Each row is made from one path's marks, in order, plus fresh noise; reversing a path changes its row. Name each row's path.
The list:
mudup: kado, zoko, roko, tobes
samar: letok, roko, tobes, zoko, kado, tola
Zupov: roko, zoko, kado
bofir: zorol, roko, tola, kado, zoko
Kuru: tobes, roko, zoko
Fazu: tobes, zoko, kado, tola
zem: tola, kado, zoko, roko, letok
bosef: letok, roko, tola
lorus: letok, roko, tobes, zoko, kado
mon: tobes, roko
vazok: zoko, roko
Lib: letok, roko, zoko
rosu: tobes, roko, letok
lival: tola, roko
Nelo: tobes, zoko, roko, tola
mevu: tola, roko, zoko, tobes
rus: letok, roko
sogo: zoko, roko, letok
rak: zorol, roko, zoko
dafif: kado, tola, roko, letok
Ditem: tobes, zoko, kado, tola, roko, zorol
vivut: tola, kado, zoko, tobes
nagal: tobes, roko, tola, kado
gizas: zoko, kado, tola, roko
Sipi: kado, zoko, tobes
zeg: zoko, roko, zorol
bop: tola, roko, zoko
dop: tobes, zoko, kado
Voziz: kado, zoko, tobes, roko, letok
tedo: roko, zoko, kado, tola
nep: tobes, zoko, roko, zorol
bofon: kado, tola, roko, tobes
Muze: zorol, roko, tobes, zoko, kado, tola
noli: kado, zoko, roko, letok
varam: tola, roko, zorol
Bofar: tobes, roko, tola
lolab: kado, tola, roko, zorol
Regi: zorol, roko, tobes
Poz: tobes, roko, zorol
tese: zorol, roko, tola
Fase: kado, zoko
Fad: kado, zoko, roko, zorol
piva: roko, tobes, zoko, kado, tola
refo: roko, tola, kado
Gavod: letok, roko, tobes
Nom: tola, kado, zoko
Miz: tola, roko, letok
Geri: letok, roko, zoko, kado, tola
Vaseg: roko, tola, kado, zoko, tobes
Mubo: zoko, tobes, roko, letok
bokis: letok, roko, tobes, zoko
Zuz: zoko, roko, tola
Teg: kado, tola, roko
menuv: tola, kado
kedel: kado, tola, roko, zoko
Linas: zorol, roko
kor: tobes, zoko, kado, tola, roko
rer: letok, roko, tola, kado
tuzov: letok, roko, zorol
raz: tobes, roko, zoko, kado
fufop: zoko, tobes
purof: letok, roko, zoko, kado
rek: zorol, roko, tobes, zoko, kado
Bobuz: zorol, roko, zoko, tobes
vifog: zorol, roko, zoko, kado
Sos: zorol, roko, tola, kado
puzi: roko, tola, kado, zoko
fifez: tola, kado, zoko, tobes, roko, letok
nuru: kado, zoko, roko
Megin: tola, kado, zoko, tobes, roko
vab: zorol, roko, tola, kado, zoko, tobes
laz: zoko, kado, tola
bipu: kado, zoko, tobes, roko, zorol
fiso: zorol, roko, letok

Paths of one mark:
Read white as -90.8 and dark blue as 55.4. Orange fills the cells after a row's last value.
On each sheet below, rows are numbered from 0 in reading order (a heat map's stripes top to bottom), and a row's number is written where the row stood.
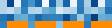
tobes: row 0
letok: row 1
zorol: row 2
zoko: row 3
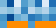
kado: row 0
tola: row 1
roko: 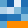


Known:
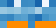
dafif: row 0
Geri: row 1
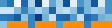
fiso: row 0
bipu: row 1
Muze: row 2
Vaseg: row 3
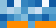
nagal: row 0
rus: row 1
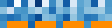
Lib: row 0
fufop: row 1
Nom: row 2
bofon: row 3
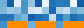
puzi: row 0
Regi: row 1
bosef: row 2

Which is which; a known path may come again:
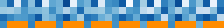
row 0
bop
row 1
gizas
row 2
Zupov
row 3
bofon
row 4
purof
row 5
Bobuz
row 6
noli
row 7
rak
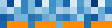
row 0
Nelo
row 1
Vaseg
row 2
lolab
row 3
raz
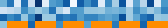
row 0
tese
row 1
dop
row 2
Gavod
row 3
dafif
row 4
laz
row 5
kor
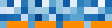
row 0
Regi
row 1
Fad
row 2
mevu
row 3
fiso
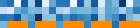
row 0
tuzov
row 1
Fase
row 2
bosef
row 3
Nom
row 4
Voziz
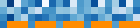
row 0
mudup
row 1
Lib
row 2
Teg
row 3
tedo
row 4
Muze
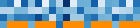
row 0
Miz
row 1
vifog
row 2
Sipi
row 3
kedel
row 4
varam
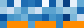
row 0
Bofar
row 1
rus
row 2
bipu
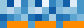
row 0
nagal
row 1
zeg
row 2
puzi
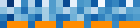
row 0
fufop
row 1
vivut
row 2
piva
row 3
sogo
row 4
Geri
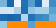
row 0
Linas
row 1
refo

